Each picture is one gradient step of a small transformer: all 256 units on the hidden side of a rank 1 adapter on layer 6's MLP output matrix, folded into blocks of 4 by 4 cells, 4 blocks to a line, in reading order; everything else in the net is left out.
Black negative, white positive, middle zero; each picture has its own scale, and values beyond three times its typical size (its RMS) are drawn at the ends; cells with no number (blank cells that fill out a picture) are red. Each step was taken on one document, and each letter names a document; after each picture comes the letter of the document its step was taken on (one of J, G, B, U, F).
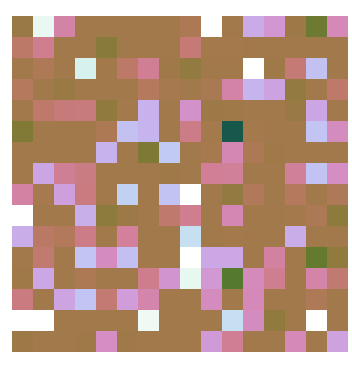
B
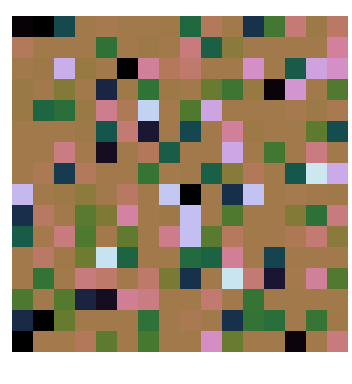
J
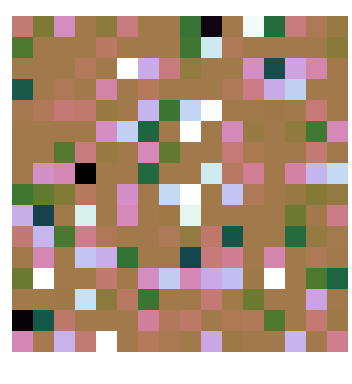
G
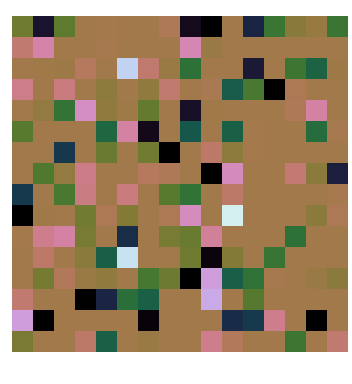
B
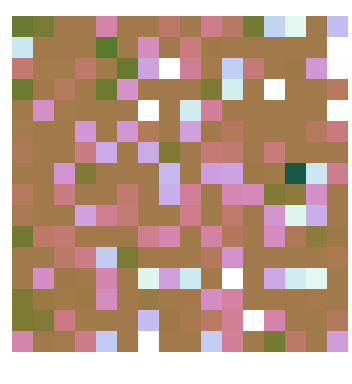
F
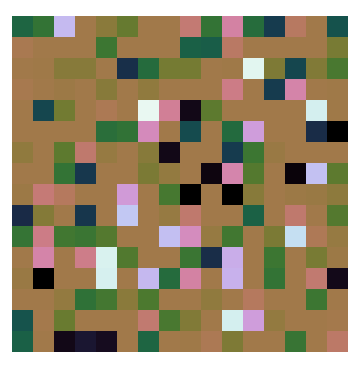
G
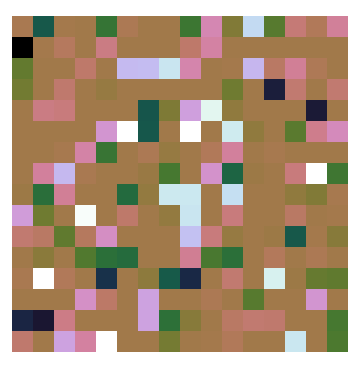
G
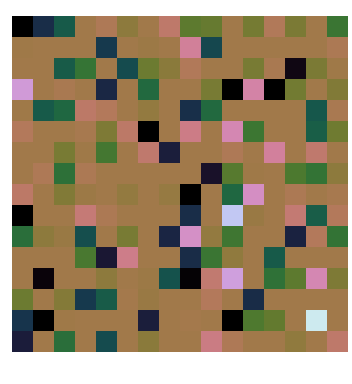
J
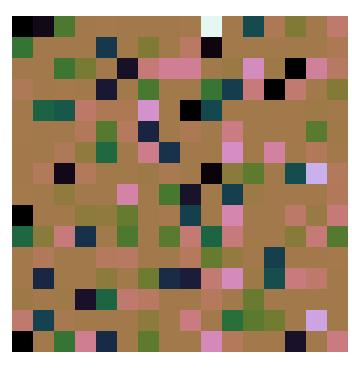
J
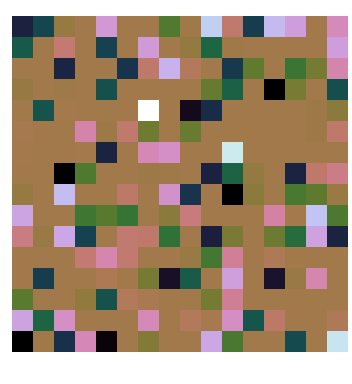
F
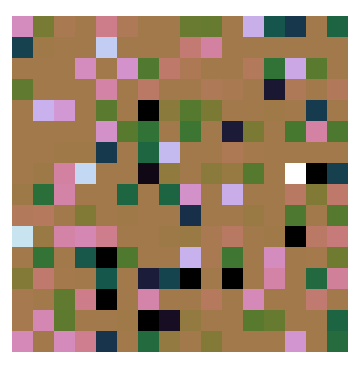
G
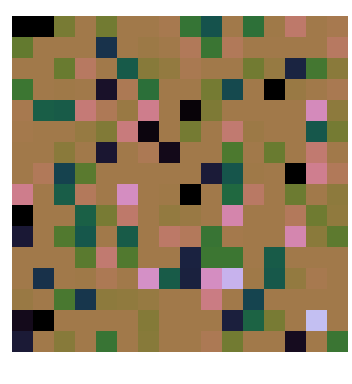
J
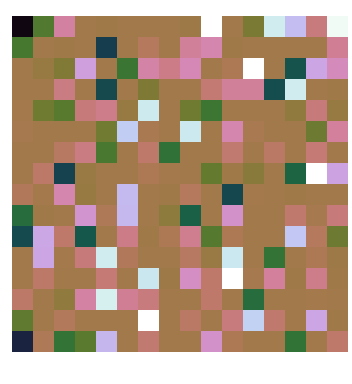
J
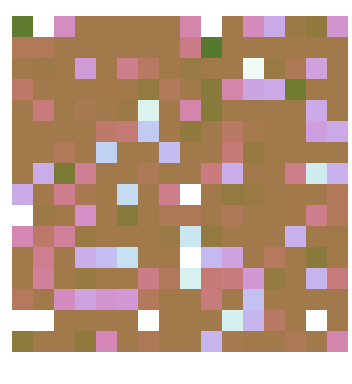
B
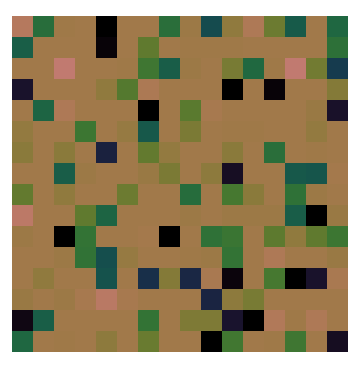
F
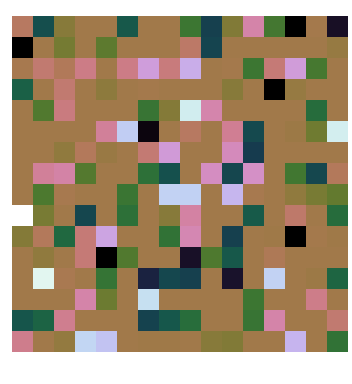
G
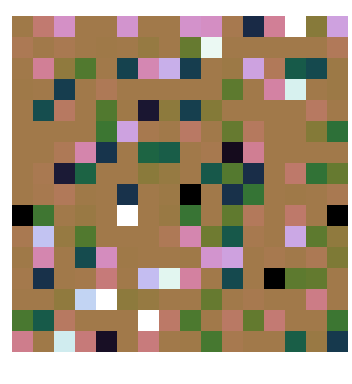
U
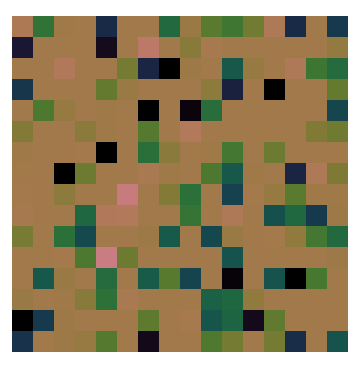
F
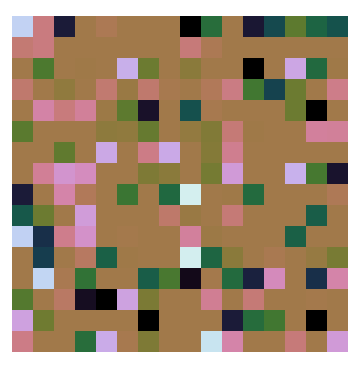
B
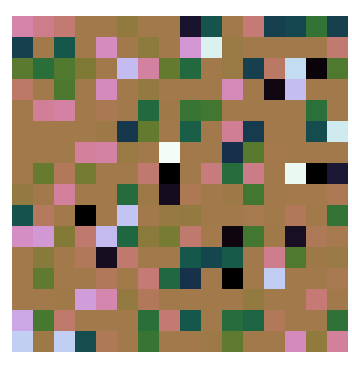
U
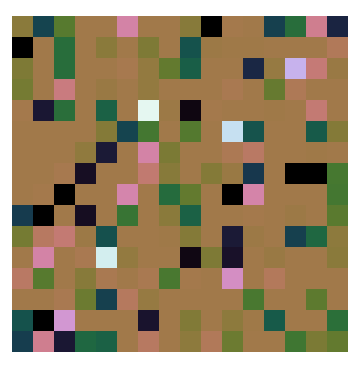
U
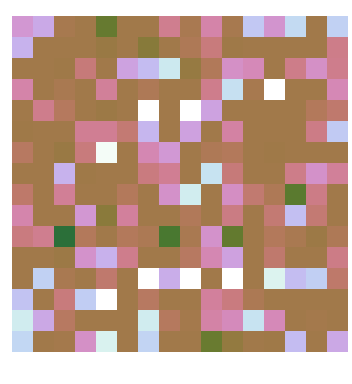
F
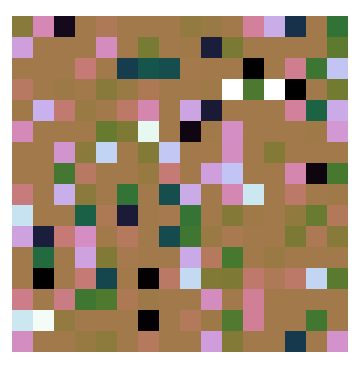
J
